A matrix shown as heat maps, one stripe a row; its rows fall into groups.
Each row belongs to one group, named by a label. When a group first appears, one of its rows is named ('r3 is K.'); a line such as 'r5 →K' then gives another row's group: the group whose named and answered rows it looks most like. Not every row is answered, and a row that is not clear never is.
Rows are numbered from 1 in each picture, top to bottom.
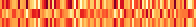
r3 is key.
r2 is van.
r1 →key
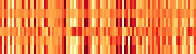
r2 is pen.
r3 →pen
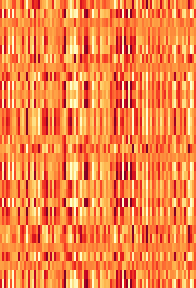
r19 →pen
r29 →key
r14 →key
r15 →key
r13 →key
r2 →pen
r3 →van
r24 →key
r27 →van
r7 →van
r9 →key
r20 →pen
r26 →van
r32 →pen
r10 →pen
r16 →pen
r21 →key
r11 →pen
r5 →pen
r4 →pen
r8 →pen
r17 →van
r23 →pen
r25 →key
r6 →pen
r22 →key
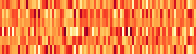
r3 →van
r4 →pen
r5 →van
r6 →key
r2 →van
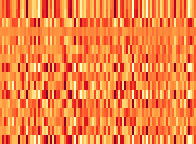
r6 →pen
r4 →van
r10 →pen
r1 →key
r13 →van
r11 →key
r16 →key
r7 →van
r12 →van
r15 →van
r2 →key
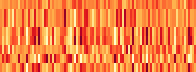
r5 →van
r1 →van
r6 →pen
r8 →van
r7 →key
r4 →van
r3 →pen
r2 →pen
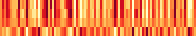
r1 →key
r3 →key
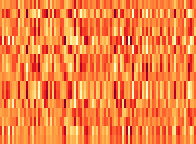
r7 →van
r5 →pen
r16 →pen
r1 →van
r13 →van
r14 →van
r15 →pen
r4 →van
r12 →pen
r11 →key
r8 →van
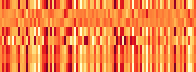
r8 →key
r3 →van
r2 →van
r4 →key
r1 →key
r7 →key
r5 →pen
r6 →key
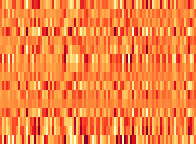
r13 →key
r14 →van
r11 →van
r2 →pen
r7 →pen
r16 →pen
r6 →van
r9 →van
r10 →key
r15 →van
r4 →key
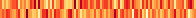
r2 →key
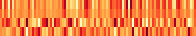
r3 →key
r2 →pen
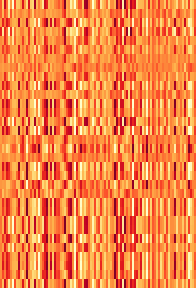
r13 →key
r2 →pen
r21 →van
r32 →pen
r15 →key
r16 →van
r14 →pen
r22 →van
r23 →key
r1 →pen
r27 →key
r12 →key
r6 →key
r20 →key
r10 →key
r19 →key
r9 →pen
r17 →van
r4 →pen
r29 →key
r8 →van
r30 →key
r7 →pen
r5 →pen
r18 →van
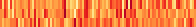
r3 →van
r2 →pen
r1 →pen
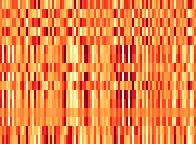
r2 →key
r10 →van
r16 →key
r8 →key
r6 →pen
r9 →pen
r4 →key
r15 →key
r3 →van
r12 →pen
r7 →pen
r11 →pen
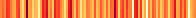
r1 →key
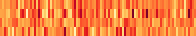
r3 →van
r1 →van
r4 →pen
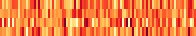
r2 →van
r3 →pen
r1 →van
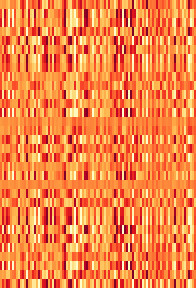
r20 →pen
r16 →key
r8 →key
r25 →key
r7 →key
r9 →pen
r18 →key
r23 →van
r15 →van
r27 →key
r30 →pen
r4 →van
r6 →pen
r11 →pen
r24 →key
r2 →pen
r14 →van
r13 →pen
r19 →pen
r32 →key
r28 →pen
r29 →van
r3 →pen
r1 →van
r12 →key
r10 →van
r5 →key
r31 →van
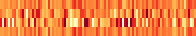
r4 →van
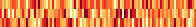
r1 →van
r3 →key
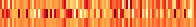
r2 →key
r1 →pen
